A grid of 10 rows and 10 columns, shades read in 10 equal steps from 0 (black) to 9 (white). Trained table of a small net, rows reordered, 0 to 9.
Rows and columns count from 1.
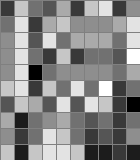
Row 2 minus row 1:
2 1 -2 3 1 3 -2 -3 4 3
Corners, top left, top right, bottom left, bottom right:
2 5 7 1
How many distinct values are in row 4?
7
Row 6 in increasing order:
2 2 4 4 4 7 7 8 8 9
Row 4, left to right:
5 8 4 2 7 2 4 4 3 9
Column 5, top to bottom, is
6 7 4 7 5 4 8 6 7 8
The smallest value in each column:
2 1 0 2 4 2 1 1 2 0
